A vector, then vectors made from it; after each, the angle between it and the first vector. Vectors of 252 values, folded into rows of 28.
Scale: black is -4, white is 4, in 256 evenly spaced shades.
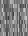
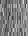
partly aligned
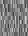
partly aligned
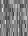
nearly parallel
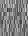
orthogonal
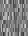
partly opposed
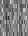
nearly parallel
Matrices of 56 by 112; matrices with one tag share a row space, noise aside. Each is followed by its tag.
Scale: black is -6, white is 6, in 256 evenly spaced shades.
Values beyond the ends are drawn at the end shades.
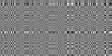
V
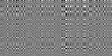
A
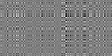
A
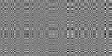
V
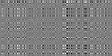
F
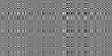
F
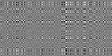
A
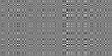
F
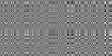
V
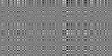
F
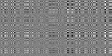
V
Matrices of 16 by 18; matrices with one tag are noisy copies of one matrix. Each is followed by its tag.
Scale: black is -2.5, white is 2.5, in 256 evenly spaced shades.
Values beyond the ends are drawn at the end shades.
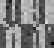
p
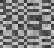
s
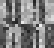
p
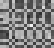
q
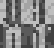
p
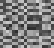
s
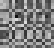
q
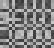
q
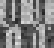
p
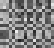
q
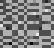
s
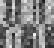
p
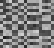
s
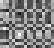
q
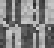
p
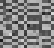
s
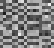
s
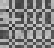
q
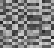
s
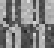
p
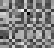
q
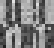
p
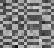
s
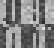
p
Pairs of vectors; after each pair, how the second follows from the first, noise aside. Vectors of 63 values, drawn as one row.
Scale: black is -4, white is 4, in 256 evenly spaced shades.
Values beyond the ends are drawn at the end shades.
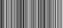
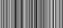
shuffled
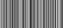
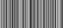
copied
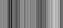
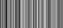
shuffled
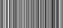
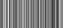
copied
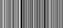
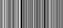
copied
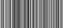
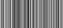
copied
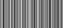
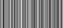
copied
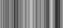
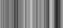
copied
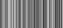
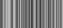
shuffled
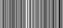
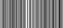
copied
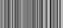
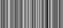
shuffled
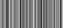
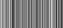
shuffled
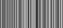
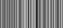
copied
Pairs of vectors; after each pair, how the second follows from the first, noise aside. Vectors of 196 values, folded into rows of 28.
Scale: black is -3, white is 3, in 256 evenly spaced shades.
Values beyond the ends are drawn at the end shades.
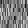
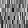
reversed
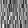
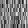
reversed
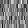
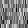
reversed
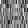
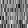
reversed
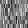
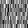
sign-scrambled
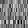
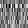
reversed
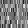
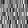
sign-scrambled
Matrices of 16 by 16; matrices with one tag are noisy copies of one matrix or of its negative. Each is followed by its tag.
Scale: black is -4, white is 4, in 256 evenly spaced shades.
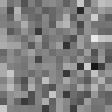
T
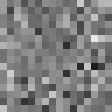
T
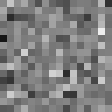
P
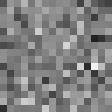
T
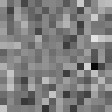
T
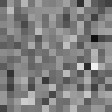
T
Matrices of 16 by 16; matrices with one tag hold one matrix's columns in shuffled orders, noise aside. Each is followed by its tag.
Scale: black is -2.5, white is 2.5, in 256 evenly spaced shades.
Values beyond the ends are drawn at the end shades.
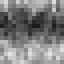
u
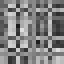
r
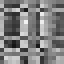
r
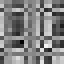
r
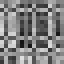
r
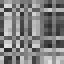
r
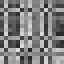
r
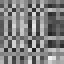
r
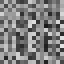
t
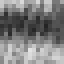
u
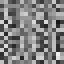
t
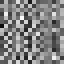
t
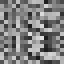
t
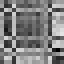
r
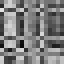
r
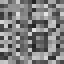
t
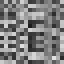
t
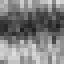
u
